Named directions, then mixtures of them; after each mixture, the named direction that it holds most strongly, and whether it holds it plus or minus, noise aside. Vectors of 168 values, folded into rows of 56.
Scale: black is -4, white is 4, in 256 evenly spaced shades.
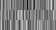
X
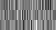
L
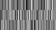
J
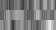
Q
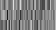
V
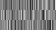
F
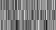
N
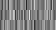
J, plus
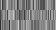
J, plus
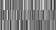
X, minus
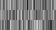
X, plus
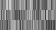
Q, minus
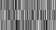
N, plus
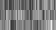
Q, plus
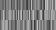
J, plus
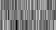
N, plus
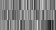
V, minus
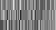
V, plus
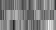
Q, plus
